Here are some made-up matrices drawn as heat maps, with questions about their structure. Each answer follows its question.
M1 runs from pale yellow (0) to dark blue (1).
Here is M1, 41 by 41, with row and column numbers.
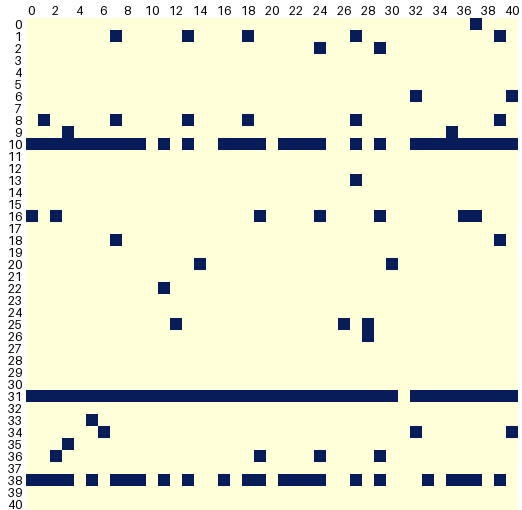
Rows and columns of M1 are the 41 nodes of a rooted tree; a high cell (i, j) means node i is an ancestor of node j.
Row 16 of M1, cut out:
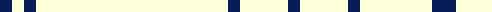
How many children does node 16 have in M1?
2
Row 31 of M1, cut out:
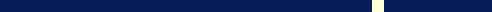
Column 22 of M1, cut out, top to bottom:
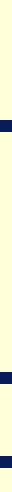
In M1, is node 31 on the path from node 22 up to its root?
yes
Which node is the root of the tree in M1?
31
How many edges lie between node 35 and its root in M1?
4
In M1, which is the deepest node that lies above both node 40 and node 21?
10
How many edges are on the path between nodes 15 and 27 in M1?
7
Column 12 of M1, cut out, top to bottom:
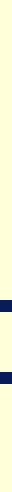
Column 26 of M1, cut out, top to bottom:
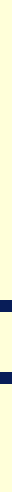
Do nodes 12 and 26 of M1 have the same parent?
yes
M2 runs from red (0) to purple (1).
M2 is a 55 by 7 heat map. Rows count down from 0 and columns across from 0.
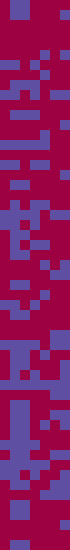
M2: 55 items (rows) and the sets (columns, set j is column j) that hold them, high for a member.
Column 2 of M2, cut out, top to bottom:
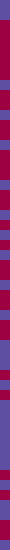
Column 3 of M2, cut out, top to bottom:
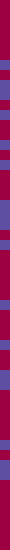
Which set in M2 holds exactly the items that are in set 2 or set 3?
1
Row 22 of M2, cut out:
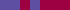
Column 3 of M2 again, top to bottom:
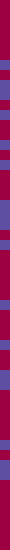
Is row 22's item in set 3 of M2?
yes
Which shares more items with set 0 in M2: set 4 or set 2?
set 2
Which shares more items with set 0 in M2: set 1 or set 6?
set 1
